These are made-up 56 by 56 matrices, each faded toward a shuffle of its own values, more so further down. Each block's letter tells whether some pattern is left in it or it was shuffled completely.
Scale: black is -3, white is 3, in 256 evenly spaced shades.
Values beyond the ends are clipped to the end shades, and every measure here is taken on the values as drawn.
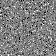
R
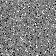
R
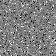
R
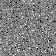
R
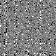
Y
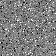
R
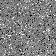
R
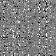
Y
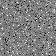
R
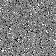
R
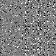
Y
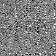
Y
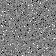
R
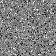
R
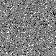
R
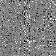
Y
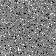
R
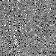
Y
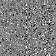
Y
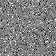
R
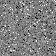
R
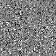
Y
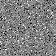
R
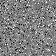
R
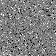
R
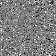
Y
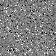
R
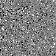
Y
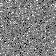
R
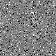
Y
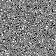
R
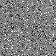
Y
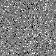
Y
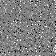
Y
